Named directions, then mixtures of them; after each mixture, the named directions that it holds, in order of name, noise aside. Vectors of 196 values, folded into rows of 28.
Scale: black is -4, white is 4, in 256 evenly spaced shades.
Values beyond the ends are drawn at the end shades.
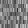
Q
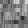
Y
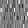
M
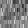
M, Q, Y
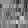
Q, Y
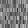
Q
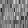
M, Y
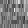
M, Y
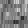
Y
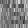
M, Q, Y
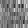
M, Q, Y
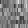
Q, Y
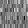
M, Q, Y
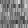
M, Q, Y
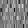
M
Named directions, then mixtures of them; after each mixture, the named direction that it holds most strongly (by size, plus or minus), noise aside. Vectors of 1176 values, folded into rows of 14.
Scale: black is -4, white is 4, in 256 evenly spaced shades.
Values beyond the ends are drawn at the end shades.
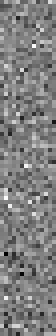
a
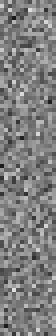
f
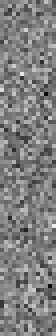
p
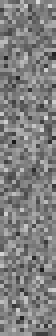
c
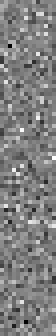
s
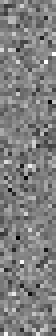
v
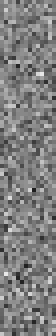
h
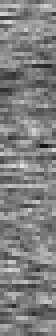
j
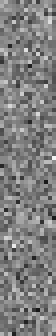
h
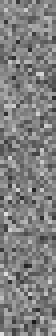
h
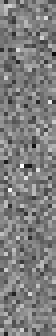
v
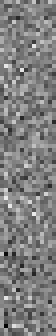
a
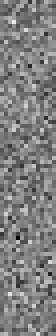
p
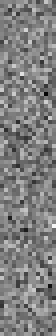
p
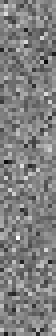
v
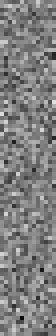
c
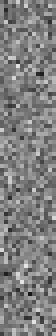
h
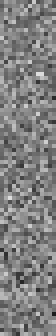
h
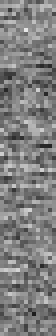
j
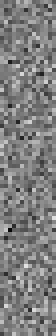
h
